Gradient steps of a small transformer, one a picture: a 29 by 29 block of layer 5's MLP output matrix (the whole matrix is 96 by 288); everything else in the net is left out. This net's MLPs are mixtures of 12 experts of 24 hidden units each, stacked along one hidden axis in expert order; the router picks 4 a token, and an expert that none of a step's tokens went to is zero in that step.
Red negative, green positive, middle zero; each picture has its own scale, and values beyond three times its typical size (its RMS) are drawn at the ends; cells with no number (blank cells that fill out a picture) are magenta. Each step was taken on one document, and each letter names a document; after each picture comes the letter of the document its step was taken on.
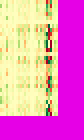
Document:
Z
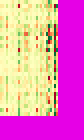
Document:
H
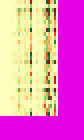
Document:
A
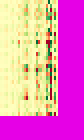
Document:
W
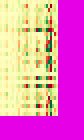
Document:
W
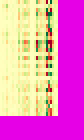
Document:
Z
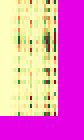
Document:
A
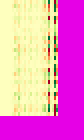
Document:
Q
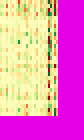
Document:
H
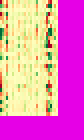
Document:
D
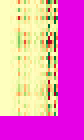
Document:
H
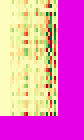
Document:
W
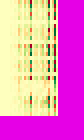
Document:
A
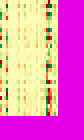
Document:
D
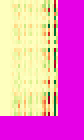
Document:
Q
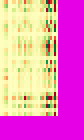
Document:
A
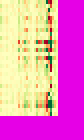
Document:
Z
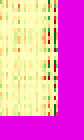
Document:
Q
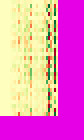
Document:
A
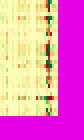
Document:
Z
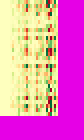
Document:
W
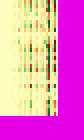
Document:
A
